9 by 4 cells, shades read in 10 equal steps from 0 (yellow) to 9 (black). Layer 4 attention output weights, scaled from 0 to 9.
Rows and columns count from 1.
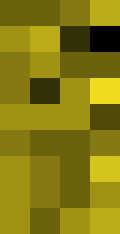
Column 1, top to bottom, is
5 3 4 4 3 4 3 3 3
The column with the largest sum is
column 3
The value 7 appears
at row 2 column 3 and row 4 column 2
